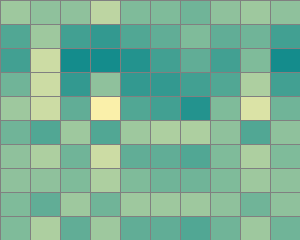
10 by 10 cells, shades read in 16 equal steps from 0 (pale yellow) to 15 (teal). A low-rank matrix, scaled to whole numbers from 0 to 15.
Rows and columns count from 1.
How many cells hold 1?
0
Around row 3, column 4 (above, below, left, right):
13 7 15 14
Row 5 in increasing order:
0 2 3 6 8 9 10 11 12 14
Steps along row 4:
down up down up same down down down up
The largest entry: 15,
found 3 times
